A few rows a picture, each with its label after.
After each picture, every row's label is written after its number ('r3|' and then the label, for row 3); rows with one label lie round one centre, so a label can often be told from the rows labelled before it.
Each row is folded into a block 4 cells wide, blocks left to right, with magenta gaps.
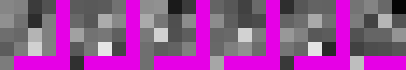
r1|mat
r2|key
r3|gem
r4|mat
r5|key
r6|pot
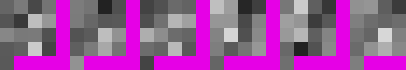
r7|key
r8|mat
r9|key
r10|gem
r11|gem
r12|mat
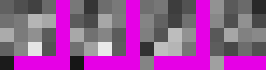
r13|key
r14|key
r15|mat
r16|pot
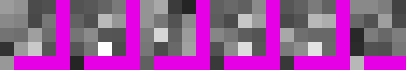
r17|mat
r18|key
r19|gem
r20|key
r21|key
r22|pot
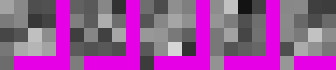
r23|mat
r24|pot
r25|key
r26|gem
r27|mat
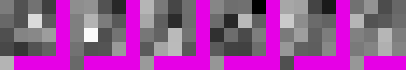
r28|pot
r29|gem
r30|mat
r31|pot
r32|gem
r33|mat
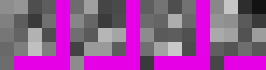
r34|mat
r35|mat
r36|key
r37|gem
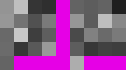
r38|gem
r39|pot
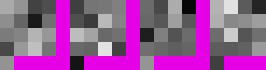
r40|mat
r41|key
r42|pot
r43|gem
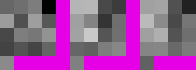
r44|pot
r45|gem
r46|gem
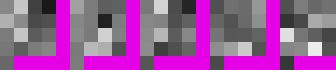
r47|gem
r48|mat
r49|gem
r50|key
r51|key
